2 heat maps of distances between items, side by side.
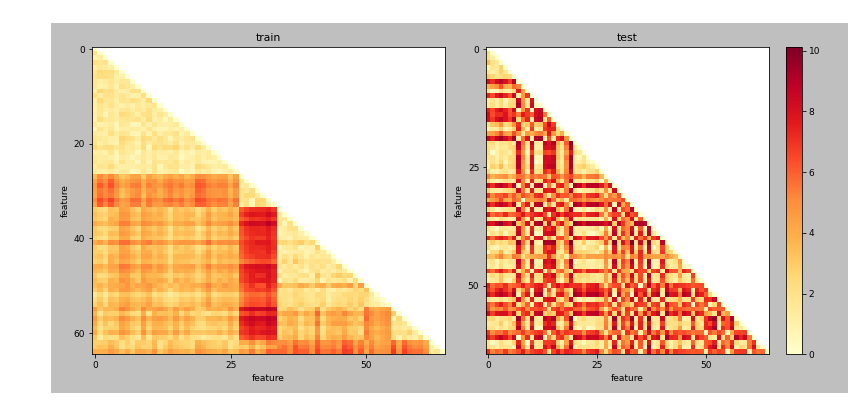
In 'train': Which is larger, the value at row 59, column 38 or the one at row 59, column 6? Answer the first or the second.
the second
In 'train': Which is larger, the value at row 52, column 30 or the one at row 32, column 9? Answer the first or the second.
the first
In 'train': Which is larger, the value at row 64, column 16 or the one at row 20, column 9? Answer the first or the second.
the first
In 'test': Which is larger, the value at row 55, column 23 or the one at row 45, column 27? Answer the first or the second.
the first
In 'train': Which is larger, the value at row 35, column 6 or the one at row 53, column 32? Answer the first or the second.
the second
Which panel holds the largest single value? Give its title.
test
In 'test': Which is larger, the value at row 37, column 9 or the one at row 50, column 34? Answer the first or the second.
the first
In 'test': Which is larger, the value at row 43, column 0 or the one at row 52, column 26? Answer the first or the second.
the second
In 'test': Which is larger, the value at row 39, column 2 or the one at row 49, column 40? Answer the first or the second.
the second
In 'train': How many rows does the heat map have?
65
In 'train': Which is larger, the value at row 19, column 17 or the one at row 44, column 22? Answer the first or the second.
the second
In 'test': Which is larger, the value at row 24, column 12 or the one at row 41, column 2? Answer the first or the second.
the second
